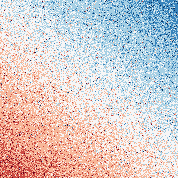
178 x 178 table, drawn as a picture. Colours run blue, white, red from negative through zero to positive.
There are no regular stripes. There is an overall slope up to the bottom left. The texture is fine-grained noise. On average the colour sits 50% of the way up the scale. The bottom left is the ninth with the highest average. No row or column stands out. The top right is the ninth with the lowest average.
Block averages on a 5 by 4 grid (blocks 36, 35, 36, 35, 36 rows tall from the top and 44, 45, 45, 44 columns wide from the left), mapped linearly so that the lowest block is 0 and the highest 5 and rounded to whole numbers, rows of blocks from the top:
2 1 1 0 / 3 2 1 1 / 4 3 2 1 / 4 4 3 2 / 5 4 4 3
